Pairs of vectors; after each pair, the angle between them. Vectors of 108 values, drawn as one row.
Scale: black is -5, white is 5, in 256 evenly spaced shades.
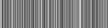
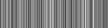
partly opposed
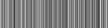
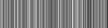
orthogonal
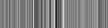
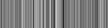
nearly opposite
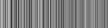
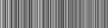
nearly parallel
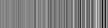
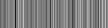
partly opposed
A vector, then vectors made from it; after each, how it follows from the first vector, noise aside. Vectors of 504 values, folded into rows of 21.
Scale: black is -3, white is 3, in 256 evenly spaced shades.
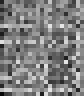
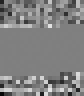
partly zeroed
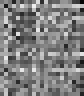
reversed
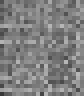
shrunk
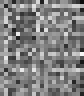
reversed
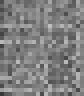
shrunk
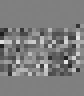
partly zeroed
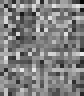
reversed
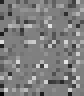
partly zeroed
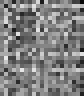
reversed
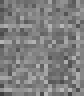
shrunk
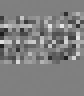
partly zeroed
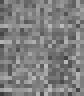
shrunk
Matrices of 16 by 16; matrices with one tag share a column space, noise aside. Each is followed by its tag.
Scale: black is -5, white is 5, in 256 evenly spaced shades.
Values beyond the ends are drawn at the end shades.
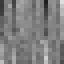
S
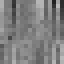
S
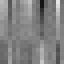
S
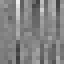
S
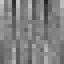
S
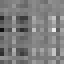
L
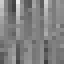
S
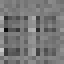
L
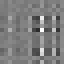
L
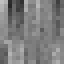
S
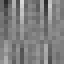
S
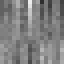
S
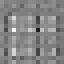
L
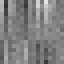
S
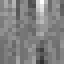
S
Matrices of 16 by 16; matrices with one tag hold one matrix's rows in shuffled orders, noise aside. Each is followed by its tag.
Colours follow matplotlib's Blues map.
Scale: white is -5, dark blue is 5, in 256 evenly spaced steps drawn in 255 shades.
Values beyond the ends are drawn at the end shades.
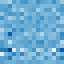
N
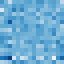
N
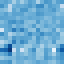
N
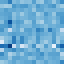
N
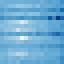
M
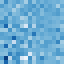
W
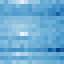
M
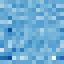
N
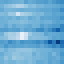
M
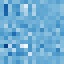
W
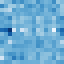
N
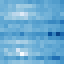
M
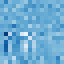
W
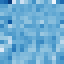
N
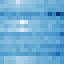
M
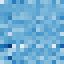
N
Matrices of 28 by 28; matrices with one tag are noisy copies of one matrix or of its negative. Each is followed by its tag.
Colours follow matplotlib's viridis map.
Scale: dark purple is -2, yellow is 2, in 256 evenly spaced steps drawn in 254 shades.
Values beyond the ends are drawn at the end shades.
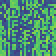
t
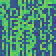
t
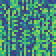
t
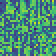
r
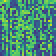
t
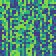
t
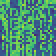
t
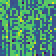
t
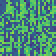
r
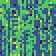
t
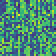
r
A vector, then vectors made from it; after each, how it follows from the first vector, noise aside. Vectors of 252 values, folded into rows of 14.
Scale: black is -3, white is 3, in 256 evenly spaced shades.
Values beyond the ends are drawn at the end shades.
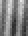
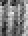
wrapped around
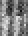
wrapped around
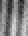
negated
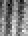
negated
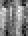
wrapped around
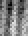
negated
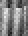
wrapped around
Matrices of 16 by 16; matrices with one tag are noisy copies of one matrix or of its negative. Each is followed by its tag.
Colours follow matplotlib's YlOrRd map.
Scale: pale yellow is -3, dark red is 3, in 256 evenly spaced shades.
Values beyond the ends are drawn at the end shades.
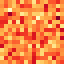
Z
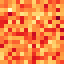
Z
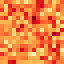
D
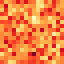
D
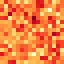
D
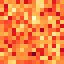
D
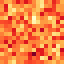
D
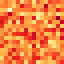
Z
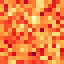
D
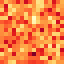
D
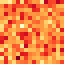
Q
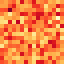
Z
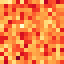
Q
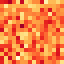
Q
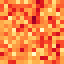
D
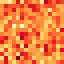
Q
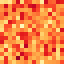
Q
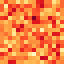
D
